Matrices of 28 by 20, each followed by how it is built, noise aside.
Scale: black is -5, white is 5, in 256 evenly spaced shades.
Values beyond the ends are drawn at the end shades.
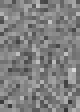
noise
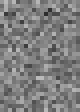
noise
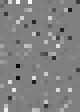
sparse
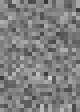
noise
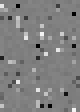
sparse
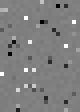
sparse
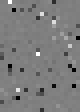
sparse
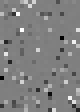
sparse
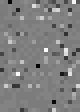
sparse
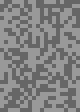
noise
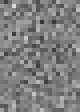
noise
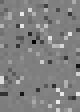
sparse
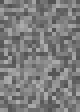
noise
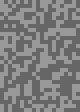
noise
